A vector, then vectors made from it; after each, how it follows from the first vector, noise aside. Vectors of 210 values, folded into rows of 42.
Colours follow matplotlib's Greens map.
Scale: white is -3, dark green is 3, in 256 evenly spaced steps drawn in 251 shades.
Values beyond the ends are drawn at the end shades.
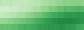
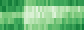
wrapped around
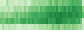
wrapped around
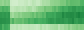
wrapped around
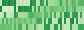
sign-scrambled
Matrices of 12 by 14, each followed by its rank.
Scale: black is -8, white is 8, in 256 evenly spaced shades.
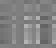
one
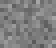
full rank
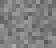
full rank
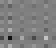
one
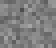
full rank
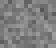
full rank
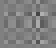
one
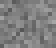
full rank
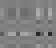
one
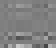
one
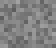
full rank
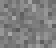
full rank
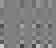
one
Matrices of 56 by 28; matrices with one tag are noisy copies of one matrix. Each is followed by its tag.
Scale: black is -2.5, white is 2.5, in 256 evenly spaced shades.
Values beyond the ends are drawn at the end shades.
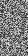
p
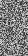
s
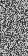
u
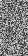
s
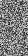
s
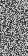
u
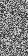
p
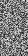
p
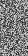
u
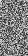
s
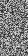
p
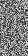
u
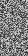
p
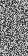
u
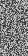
u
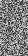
s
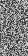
u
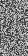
u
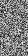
p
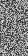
u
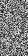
p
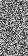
s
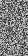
s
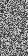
p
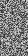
p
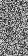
s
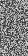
u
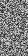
p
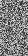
s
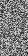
p
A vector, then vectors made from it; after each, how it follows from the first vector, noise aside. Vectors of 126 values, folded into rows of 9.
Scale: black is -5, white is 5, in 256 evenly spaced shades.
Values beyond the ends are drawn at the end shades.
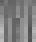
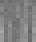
shrunk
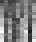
scaled up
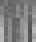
copied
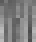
copied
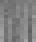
shrunk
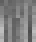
copied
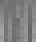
shrunk
